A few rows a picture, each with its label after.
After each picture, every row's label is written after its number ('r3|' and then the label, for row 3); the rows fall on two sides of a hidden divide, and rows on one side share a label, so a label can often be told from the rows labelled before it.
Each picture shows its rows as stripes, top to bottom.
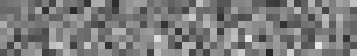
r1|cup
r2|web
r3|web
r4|web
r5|web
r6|web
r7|web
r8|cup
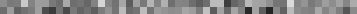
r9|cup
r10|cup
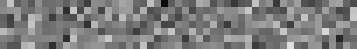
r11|web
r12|cup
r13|cup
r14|web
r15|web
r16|cup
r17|cup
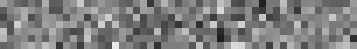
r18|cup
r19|cup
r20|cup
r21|web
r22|web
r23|web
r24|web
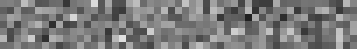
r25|cup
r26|cup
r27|web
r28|cup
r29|web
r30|web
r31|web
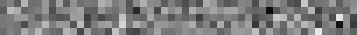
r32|cup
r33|cup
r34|web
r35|cup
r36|web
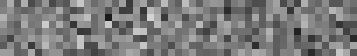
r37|cup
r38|web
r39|web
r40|cup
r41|cup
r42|web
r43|cup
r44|web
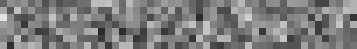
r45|cup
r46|web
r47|web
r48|web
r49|web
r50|web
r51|web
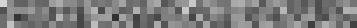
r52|web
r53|cup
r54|cup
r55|web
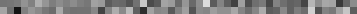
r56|cup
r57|web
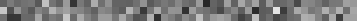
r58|cup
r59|web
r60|cup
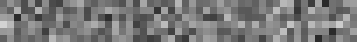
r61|cup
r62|cup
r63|web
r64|web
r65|web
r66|web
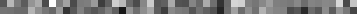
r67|web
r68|web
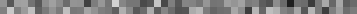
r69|web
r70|web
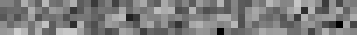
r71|cup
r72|web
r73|cup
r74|cup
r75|web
